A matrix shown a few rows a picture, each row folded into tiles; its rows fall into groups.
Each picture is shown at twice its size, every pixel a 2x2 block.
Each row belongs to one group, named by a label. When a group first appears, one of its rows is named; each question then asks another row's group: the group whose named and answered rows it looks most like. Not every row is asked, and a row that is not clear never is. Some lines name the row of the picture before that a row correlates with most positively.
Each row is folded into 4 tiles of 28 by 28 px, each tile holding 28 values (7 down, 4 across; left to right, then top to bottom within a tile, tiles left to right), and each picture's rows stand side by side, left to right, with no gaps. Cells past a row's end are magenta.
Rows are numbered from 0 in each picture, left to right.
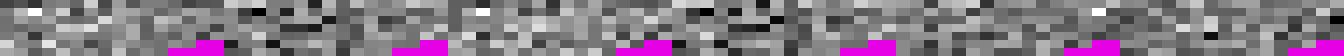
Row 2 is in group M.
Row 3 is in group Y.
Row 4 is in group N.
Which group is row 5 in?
N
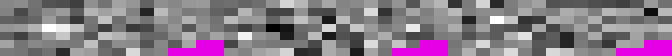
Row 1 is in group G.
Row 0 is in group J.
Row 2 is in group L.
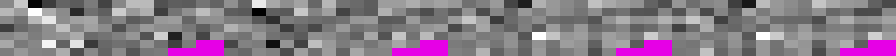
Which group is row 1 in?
Y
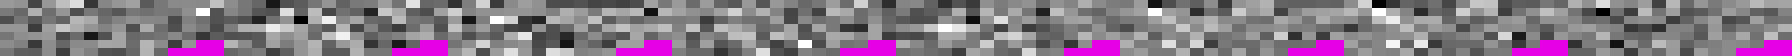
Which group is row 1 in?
J
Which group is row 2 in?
L
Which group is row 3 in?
J
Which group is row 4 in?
J
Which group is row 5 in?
M
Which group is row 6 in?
M
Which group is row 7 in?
Y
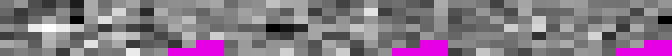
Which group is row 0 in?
J
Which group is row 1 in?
G
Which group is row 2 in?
N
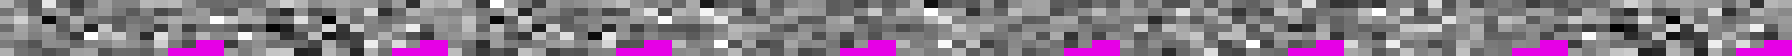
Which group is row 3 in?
M
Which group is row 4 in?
M
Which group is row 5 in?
J
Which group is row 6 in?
M
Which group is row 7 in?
G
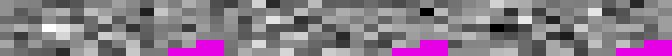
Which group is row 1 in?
L
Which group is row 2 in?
G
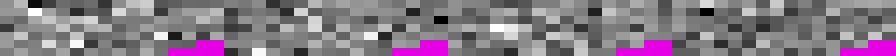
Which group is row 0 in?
M
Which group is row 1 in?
N
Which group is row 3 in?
Y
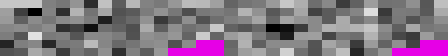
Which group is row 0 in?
Y
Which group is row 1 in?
G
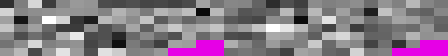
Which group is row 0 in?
L
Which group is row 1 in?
J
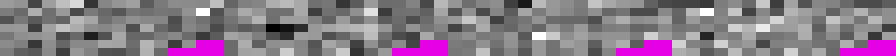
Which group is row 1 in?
G
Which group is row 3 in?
M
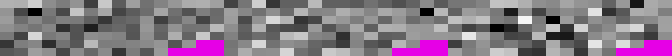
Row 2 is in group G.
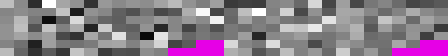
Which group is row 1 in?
M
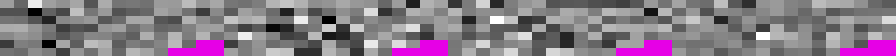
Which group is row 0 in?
Y
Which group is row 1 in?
G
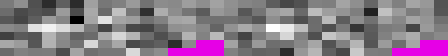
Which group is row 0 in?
J
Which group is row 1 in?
J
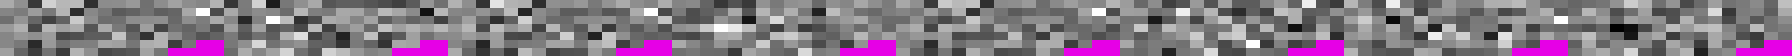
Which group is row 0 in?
N
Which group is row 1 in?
L
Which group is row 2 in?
N
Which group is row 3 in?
J
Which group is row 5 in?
J
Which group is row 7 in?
G
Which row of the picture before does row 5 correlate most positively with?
1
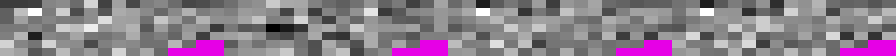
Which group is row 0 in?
M
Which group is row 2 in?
M
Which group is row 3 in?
M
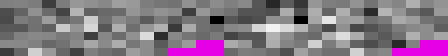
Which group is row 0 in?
N
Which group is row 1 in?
J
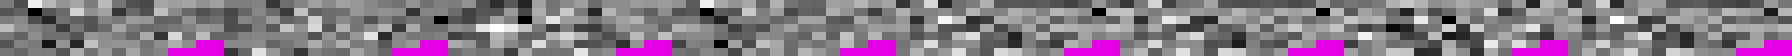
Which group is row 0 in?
Y
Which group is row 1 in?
N
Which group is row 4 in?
L
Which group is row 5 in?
L
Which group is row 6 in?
G
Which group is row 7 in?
L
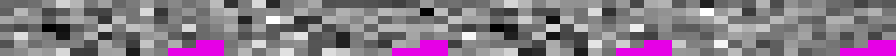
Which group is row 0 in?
G
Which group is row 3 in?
M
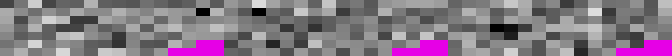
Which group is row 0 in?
L
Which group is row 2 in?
G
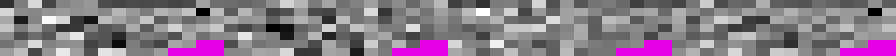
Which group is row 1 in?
G
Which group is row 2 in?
M
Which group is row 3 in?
L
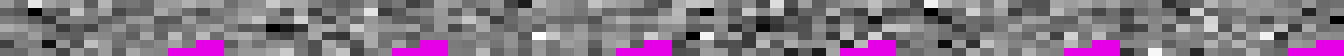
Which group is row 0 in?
Y
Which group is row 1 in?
G
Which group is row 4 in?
Y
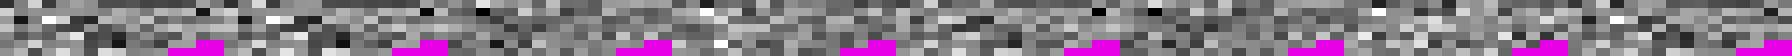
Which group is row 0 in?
L
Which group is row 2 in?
Y
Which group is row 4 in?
L
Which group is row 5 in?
Y
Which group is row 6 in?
M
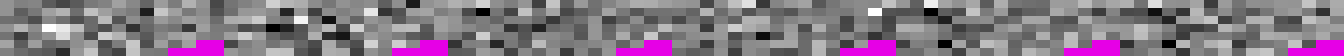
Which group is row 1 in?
G
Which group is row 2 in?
Y
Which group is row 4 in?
Y
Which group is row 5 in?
Y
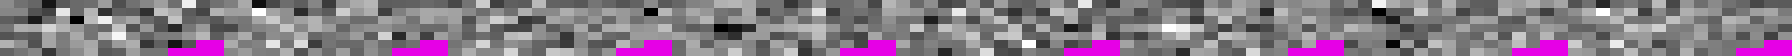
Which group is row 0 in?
J
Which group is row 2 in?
L
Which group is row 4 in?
J
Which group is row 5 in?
J
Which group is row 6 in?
Y
